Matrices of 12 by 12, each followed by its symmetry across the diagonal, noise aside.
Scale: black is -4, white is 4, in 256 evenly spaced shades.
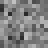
neither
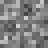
symmetric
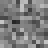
neither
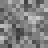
antisymmetric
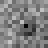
symmetric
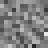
antisymmetric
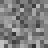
neither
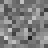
neither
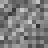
symmetric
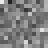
neither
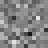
neither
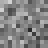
symmetric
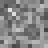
symmetric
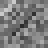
symmetric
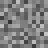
antisymmetric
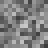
symmetric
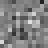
antisymmetric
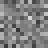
antisymmetric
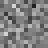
antisymmetric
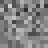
neither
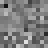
neither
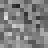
antisymmetric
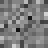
symmetric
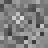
symmetric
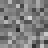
antisymmetric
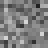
antisymmetric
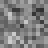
antisymmetric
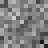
symmetric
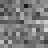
neither
